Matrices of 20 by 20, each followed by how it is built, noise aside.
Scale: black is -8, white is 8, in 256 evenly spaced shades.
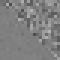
upper triangular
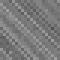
Toeplitz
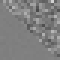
upper triangular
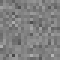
low rank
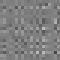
low rank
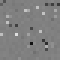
sparse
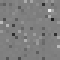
sparse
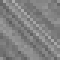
Toeplitz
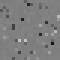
sparse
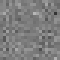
low rank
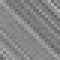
Toeplitz
